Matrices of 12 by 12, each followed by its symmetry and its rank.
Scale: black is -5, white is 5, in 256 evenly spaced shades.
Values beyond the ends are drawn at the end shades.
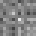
symmetric, rank two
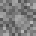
symmetric, full rank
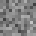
neither, full rank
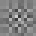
symmetric, rank two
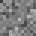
symmetric, full rank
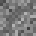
symmetric, full rank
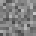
neither, full rank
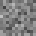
neither, full rank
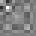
symmetric, rank two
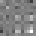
symmetric, rank two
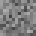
neither, full rank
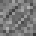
symmetric, full rank
